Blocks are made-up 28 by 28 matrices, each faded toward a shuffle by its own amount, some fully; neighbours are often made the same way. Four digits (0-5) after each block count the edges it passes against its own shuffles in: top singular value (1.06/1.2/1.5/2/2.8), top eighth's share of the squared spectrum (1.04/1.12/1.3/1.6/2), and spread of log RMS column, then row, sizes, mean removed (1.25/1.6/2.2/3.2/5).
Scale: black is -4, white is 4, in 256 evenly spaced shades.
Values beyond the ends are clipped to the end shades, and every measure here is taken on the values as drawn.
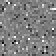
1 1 0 0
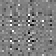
4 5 2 2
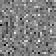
2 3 0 0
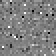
1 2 0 0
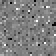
0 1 0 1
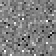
1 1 0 0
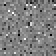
2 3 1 0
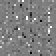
2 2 1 0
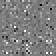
2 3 2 0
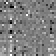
3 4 1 1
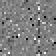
2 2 0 0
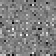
1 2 1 1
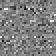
1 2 0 2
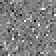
0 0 0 0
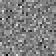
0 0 0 0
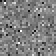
0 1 0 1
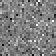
0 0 0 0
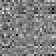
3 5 2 2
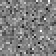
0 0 0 0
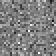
3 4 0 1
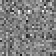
3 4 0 1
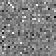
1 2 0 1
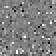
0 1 0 0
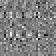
4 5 2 2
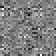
3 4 2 2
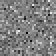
1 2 0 0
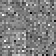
2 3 0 1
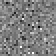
0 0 0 0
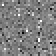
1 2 1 0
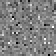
0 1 1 0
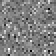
1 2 1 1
